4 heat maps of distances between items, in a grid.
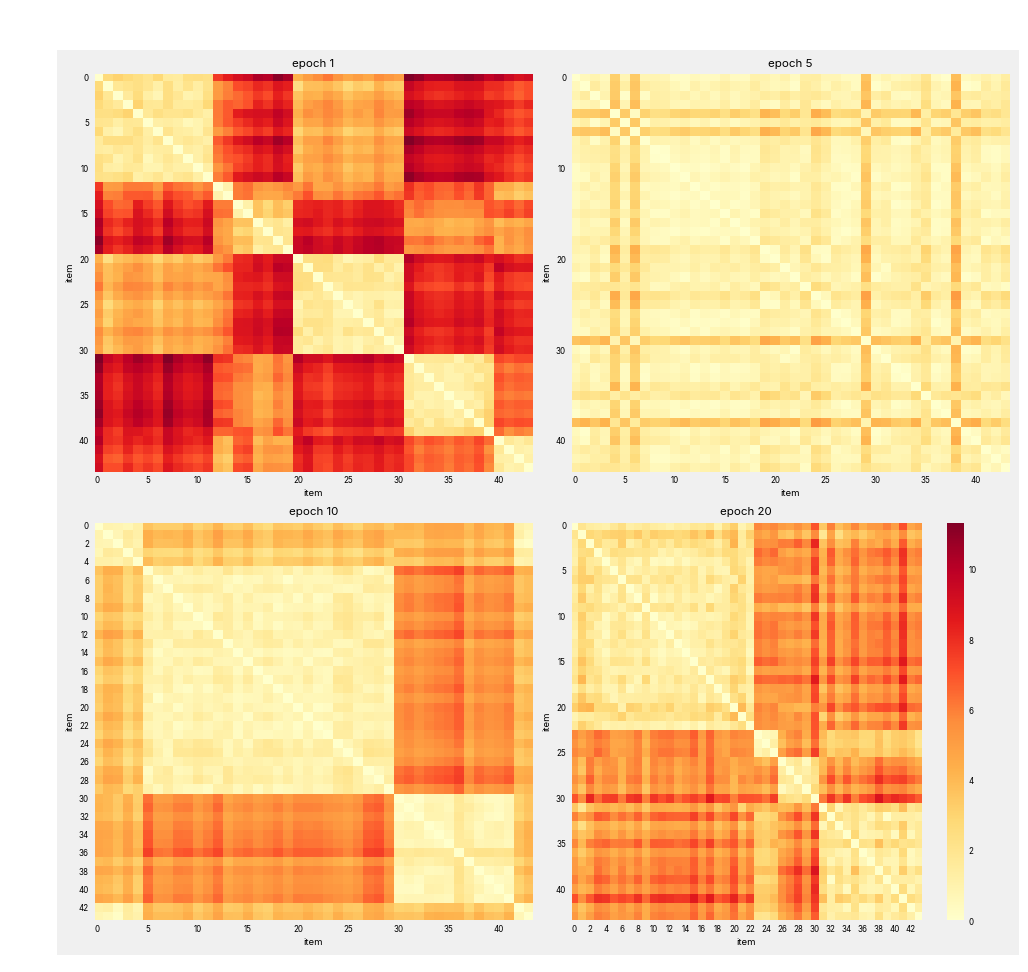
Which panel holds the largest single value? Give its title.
epoch 1
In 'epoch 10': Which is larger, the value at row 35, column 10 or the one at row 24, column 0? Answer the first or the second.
the first
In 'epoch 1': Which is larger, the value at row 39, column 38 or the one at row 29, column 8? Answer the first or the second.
the second
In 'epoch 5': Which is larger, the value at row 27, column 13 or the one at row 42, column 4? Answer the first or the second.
the second
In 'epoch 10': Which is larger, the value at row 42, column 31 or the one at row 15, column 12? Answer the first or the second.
the first
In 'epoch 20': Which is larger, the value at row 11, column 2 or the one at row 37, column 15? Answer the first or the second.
the second
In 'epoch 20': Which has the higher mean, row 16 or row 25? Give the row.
25
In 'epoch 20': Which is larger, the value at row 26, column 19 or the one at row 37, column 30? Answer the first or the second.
the second
